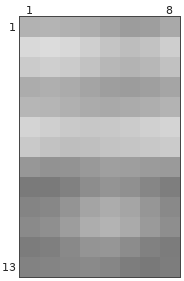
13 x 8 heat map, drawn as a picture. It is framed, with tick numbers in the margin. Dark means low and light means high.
Horizontal stripes repeat 3 times down the table. The top left is the ninth with the highest average. The bottom left is the smoothest part.
